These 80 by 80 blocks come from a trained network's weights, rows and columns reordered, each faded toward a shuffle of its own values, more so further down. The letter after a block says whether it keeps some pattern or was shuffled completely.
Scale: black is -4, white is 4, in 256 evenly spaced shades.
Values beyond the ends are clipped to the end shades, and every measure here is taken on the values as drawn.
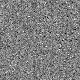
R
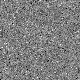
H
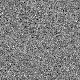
R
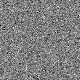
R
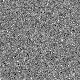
H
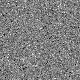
H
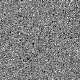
R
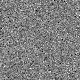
H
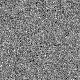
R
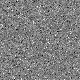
H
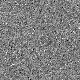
H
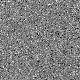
R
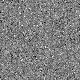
R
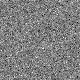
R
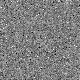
H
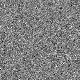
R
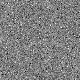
R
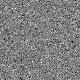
R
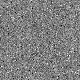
R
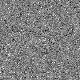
R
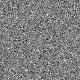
H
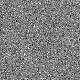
H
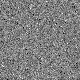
H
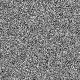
H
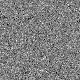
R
